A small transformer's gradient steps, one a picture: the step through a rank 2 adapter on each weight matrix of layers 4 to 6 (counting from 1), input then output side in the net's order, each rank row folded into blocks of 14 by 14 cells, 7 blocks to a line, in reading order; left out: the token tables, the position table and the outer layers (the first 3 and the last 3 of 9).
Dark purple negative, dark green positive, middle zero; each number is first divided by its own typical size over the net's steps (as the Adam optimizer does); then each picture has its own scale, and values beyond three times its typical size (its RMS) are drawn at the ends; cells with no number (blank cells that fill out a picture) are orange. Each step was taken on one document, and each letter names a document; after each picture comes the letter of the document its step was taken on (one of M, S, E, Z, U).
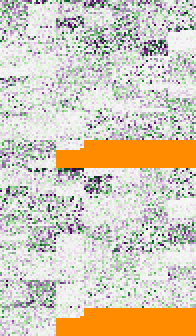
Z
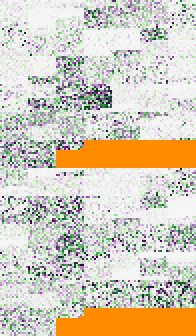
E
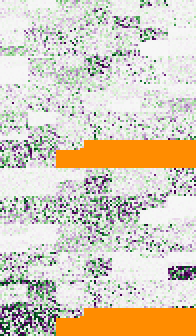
Z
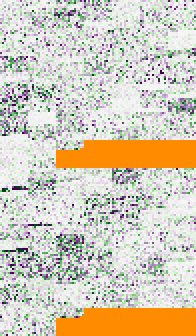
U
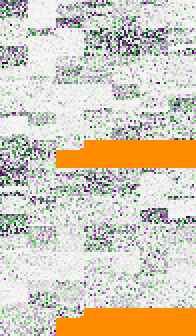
Z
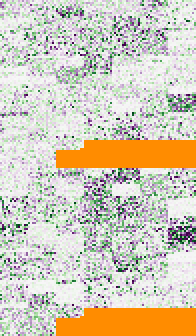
Z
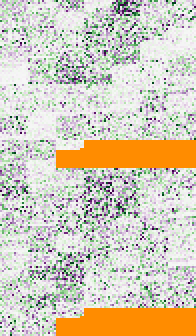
Z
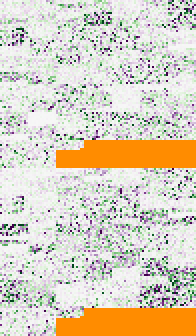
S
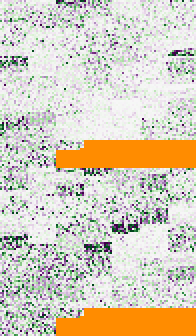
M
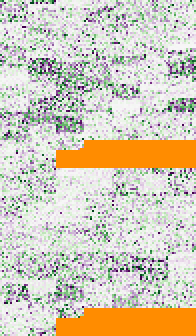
U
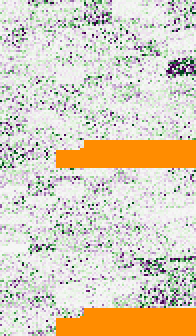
S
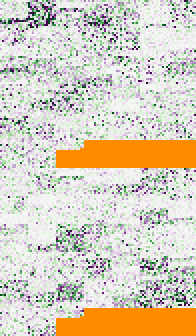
S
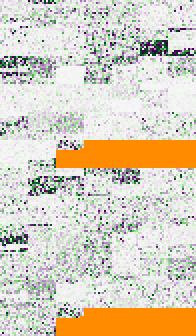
M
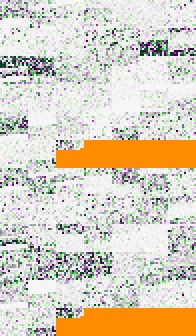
M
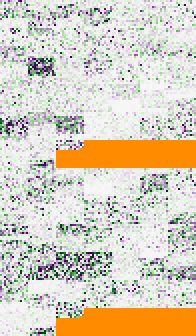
M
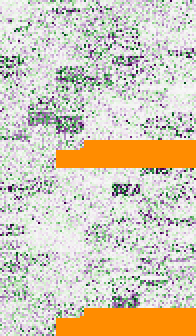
U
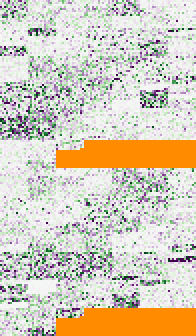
U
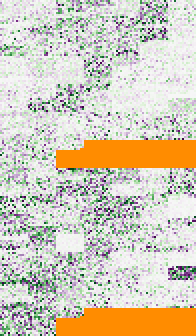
Z
